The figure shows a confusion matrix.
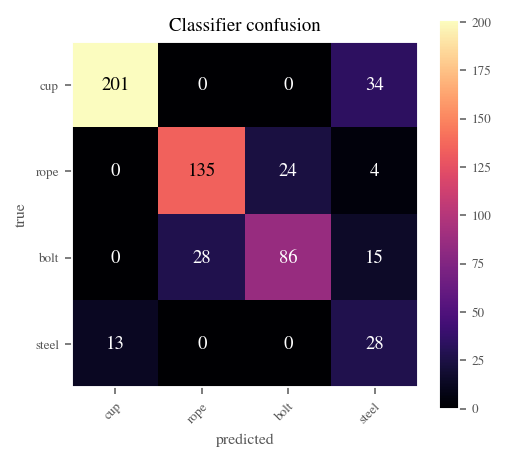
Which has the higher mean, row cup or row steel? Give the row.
cup
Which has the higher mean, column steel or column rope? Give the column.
rope
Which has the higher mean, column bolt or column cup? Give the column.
cup
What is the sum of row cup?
235
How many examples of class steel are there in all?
41
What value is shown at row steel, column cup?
13
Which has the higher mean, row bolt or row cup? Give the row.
cup
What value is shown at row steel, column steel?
28
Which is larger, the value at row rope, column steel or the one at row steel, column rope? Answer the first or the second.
the first
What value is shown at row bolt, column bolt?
86
